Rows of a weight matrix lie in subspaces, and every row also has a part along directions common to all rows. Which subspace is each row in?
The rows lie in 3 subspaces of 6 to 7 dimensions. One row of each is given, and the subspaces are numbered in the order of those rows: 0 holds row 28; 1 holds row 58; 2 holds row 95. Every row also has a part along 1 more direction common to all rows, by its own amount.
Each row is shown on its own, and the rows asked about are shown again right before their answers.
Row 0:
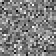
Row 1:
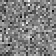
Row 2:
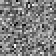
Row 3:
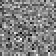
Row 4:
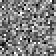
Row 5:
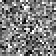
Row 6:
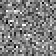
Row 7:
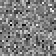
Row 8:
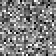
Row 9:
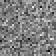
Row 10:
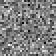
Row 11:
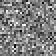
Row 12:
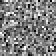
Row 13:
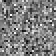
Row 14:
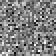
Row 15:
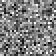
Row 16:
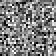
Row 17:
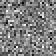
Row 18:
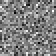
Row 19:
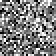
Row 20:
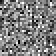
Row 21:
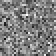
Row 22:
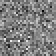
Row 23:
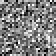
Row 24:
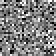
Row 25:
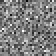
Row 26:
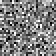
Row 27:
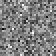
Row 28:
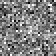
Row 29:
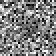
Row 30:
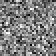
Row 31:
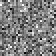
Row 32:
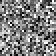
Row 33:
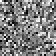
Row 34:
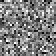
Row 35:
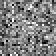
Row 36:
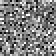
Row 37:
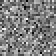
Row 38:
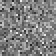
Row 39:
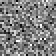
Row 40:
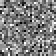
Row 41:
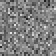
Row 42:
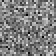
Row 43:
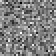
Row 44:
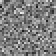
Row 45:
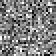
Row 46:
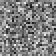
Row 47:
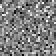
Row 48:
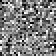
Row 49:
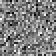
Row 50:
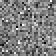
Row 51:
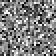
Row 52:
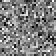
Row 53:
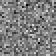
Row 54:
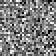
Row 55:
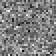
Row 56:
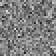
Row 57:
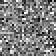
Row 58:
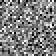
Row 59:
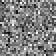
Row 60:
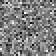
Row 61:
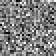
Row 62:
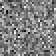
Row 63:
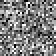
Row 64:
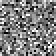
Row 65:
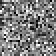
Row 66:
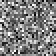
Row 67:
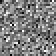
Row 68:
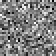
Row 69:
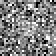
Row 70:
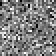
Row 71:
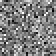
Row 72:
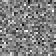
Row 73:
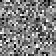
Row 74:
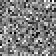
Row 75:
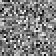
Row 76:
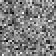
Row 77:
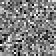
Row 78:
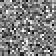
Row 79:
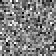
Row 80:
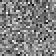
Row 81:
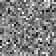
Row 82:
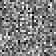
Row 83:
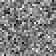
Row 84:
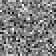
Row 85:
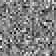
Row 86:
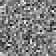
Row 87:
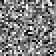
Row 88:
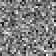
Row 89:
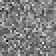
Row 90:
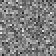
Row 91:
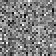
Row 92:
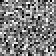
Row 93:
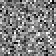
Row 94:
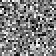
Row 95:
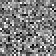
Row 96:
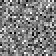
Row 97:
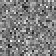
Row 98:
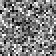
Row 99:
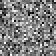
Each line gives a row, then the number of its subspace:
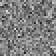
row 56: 1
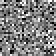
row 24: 2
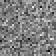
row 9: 2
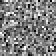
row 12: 2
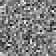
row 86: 0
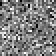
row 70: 1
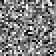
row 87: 0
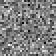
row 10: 0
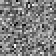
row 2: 0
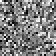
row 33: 2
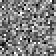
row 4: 0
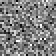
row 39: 2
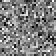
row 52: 2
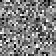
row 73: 1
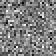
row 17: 0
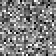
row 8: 1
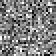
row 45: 0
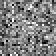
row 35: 0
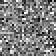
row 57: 2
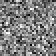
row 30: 2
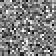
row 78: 1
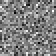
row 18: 0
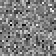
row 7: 0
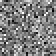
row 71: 0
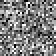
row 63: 0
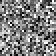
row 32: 0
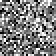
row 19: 1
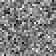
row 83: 1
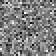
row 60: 2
